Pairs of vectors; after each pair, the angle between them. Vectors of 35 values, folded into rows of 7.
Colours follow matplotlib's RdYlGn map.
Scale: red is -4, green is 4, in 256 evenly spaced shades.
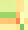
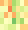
partly opposed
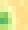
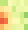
nearly opposite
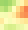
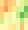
nearly opposite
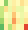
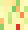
orthogonal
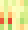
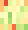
partly opposed
